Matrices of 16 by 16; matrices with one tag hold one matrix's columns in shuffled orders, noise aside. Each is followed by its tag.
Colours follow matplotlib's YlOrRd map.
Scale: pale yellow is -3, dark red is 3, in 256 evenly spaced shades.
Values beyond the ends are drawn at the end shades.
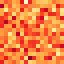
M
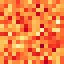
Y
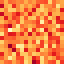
Y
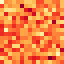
M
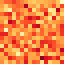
M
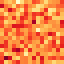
M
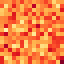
Y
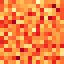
M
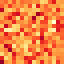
Y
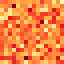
M
